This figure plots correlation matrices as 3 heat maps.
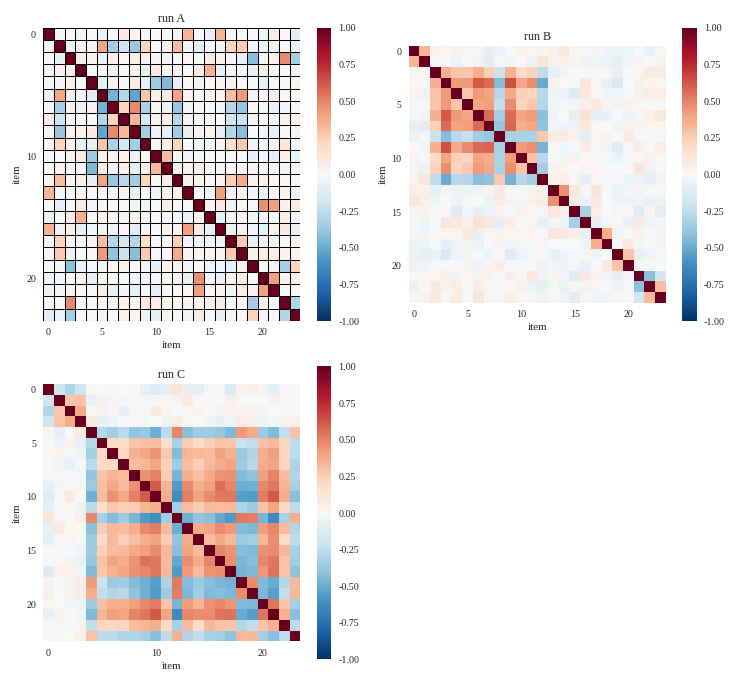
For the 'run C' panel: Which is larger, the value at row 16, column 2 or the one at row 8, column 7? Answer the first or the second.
the second
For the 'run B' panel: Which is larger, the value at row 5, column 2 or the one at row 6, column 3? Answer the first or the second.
the second
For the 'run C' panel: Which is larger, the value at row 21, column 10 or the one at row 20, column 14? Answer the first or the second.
the first
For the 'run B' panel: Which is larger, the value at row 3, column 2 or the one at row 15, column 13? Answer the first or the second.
the first
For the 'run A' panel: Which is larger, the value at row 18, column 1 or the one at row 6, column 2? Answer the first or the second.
the first
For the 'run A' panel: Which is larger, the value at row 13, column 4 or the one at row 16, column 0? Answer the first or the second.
the second
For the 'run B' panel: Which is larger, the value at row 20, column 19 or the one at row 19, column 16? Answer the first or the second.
the first
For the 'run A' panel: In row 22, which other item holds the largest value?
2
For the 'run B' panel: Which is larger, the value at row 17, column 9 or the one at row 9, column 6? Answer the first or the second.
the second
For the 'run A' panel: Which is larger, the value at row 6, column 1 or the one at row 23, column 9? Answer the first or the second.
the second
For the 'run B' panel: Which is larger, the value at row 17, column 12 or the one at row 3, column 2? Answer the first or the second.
the second
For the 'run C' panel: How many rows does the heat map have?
24
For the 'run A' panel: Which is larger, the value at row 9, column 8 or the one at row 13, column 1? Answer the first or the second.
the second
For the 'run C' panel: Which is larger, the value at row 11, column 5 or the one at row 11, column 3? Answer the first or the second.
the first
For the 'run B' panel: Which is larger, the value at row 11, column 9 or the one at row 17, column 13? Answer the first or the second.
the first
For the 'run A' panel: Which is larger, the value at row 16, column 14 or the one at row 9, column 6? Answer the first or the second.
the first
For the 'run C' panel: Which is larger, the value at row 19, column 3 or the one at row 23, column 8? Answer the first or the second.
the first
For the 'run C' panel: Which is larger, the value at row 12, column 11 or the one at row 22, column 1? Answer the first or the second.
the second
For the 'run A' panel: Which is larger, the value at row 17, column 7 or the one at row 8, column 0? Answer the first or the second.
the second
